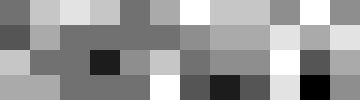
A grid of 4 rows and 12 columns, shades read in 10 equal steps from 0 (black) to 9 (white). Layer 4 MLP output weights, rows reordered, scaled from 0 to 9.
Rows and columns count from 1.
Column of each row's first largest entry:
7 10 10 6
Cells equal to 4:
12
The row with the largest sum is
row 1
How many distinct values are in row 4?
8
